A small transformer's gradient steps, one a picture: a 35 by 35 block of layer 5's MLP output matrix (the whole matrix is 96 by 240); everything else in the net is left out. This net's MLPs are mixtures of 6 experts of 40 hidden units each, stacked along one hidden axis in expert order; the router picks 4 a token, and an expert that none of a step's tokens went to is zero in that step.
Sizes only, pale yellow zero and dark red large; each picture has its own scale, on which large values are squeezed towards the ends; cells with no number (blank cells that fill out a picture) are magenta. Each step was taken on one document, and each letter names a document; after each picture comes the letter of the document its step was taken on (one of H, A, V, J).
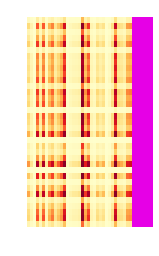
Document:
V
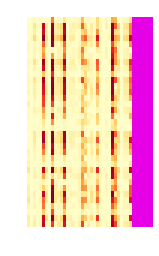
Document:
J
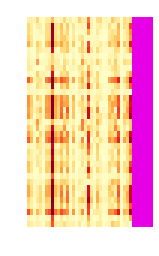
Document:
V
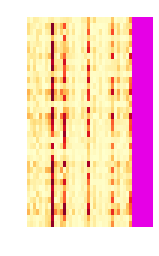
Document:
V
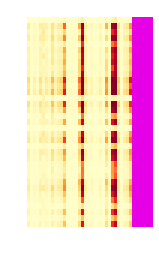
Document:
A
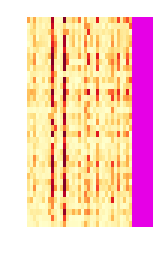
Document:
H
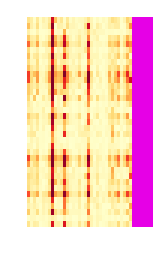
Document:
H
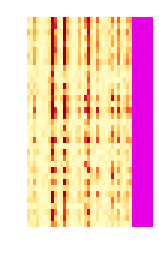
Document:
H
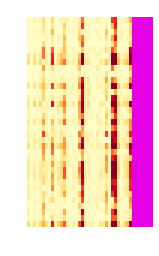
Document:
A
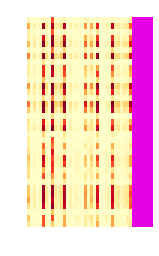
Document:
J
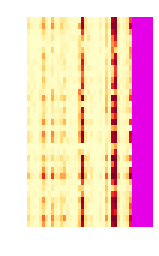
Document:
A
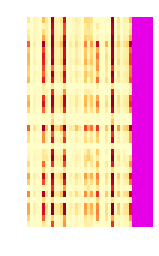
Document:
J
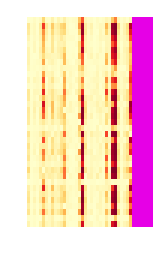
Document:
A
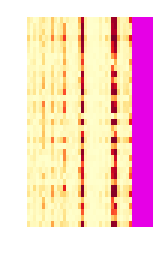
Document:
A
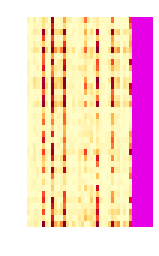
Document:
J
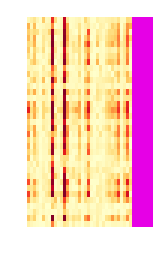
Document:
H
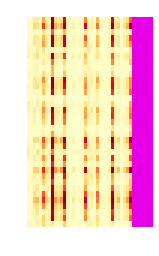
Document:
J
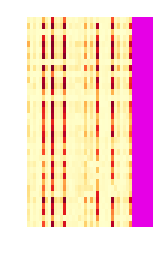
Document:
J
